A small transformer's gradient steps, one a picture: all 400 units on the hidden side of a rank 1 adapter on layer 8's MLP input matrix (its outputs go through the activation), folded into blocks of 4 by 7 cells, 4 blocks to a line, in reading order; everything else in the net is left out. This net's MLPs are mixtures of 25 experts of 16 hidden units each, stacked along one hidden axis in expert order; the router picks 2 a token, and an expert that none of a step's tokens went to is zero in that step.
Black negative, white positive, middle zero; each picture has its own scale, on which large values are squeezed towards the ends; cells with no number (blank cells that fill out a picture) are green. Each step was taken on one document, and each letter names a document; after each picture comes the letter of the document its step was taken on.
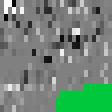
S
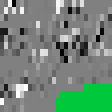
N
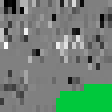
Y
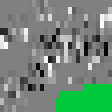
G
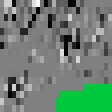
S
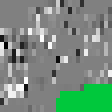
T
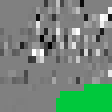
T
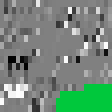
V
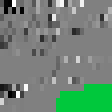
Y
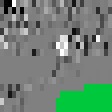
S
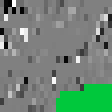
T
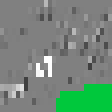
G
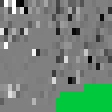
Y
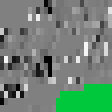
T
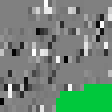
T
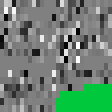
S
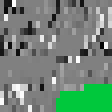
V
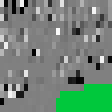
Y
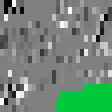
N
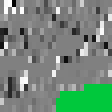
N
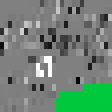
G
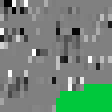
Y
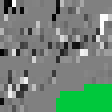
N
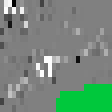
G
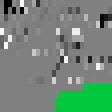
Y
